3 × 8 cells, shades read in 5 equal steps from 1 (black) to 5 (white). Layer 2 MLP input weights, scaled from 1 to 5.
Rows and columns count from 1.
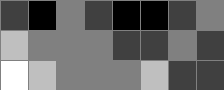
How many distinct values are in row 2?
3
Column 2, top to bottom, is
1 3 4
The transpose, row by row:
2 4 5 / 1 3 4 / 3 3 3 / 2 3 3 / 1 2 3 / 1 2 4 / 2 3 2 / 3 2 2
